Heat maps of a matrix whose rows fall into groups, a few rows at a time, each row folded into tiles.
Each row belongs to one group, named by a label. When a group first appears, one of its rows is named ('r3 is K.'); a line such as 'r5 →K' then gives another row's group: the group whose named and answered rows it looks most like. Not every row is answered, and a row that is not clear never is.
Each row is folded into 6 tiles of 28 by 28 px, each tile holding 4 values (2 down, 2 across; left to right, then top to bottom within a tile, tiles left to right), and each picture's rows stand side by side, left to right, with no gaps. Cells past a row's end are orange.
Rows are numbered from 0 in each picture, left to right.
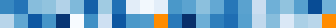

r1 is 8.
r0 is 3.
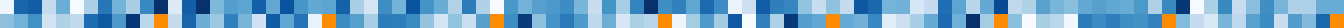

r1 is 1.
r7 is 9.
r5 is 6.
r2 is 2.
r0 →6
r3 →8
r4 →3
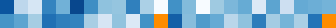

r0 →2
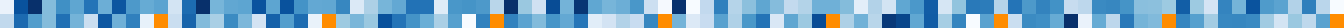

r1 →1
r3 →2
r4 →9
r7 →2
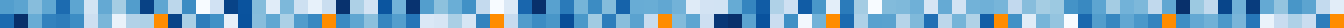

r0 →8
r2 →2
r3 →1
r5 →9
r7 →2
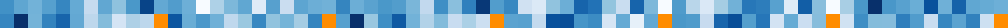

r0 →8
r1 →9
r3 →2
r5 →1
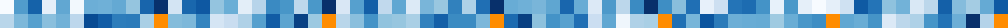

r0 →6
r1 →6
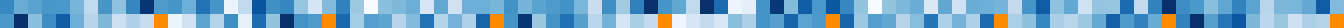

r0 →8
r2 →9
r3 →8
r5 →9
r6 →6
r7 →8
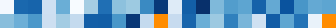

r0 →6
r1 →1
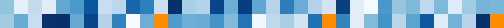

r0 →2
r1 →2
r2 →9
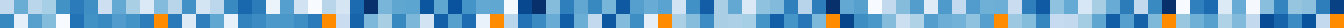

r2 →1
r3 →1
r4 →6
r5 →9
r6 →6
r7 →6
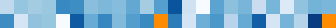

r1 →9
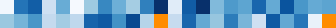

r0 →6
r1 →1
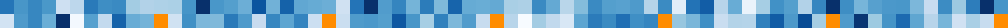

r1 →1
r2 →1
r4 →6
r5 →8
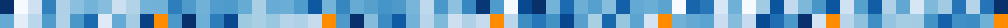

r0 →9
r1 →8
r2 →8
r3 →1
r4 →6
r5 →6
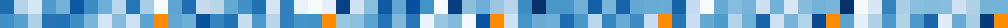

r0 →2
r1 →3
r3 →1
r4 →9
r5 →9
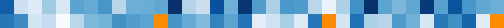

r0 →9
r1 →2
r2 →1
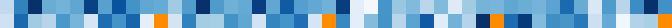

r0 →1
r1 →1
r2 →9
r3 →8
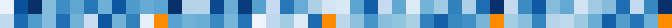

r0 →1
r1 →2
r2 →6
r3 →6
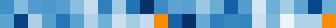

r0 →8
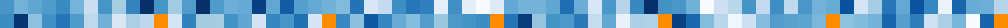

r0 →8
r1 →1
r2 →3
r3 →8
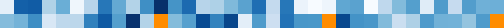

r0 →6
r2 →9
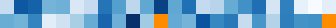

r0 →6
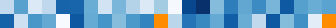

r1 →1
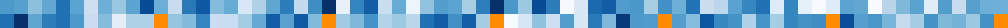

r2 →6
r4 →3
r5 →9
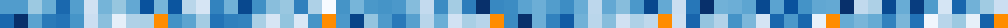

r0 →8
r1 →2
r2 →8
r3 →8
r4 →1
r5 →2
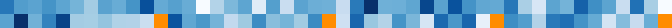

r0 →8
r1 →9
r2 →1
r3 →2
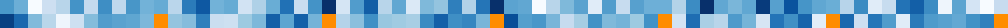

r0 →9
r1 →6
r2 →6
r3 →9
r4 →1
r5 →3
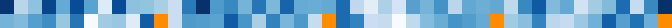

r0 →2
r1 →1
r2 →9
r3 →6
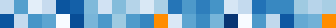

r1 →3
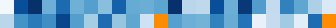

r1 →2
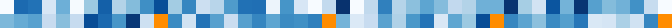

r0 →6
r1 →3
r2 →9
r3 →2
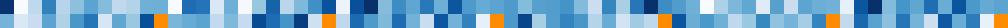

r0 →9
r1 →6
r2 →1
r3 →8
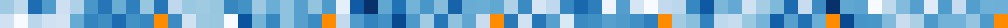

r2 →1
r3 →3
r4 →6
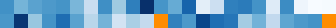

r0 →8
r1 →3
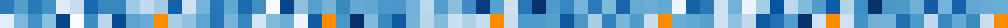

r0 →3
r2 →8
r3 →1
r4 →6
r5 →1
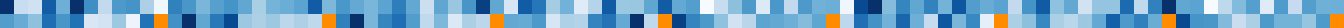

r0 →2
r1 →8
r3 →6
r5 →1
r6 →6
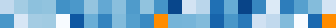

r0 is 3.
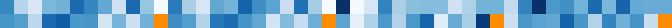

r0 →2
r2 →9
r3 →1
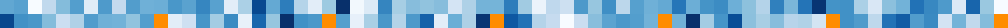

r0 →9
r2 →9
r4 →8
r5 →2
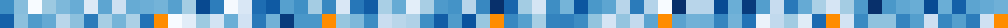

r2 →6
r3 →2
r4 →2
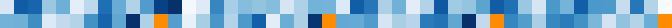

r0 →6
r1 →9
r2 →6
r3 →2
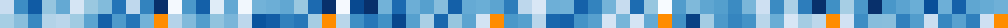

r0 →6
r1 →6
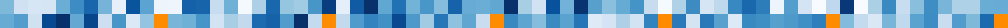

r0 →2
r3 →2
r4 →3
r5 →9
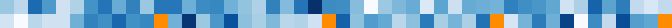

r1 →8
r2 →9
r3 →3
